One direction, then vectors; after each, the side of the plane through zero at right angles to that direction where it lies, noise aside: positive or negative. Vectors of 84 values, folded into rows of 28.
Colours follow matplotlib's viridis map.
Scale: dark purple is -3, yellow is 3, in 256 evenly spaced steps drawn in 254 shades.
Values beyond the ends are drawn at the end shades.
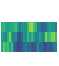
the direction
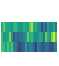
positive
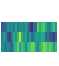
negative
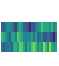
negative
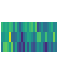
positive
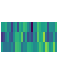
negative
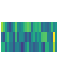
positive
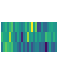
positive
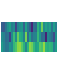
negative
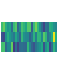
positive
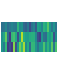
negative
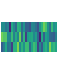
negative
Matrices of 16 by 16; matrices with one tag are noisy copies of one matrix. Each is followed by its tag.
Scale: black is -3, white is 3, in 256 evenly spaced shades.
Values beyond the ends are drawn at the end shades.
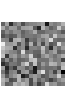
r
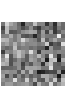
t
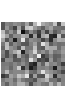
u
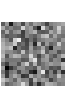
r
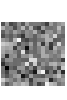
r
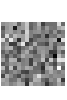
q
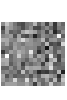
t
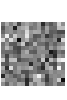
q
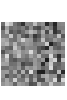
t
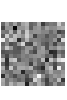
q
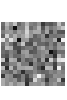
q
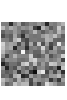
r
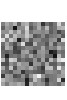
q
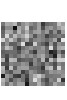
q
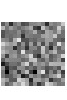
r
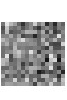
t
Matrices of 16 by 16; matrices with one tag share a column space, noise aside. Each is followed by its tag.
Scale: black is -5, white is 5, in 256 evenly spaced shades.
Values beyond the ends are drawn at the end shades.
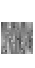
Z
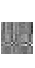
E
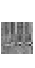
E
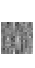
Z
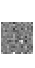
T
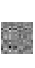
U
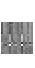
E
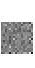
T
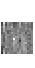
Z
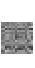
U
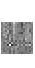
E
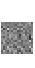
U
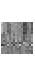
E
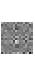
T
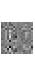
U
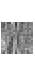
Z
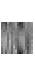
Z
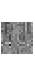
E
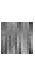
Z
